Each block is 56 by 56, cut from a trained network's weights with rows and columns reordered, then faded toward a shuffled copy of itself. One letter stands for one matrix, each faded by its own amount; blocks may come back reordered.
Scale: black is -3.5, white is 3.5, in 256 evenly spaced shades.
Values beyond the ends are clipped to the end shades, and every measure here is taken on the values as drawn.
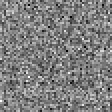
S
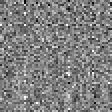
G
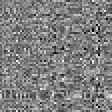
G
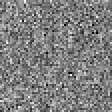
S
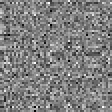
G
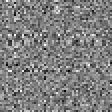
G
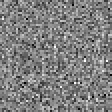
S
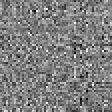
G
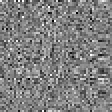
G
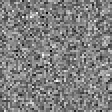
S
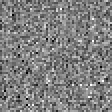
S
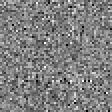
S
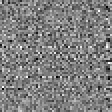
G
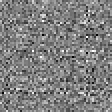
G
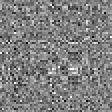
G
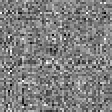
G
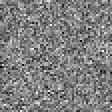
S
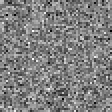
S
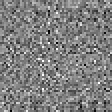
G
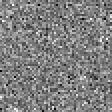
S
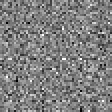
G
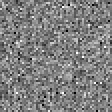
S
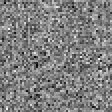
S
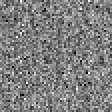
S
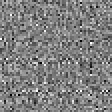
G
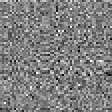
G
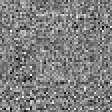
G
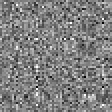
G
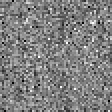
S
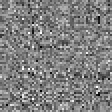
G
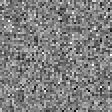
S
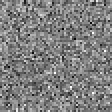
S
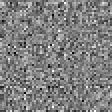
G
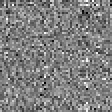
G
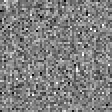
S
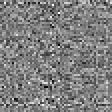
G
